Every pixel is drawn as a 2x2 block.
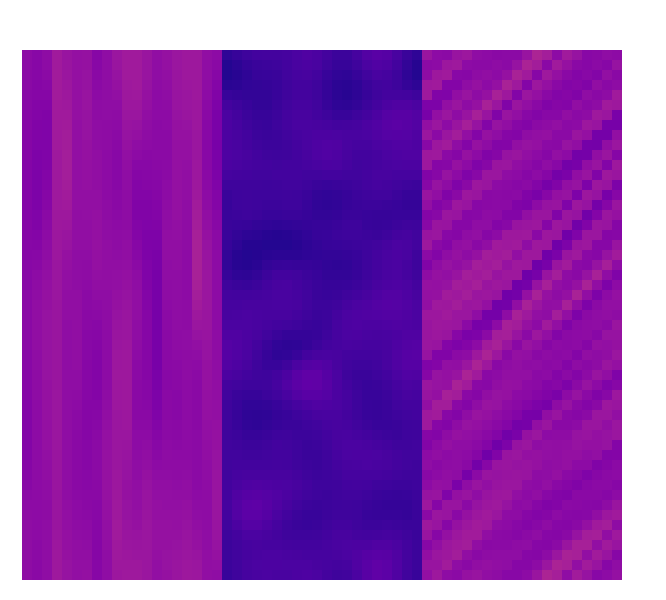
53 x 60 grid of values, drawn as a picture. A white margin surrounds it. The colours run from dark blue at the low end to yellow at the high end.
It is made of 1 by 3 panels. Panel 1,1: low, streaked downward, faint in contrast. Panel 1,2: very low, blotchy, faint in contrast. Panel 1,3: low, slanting up to the right, faint in contrast.
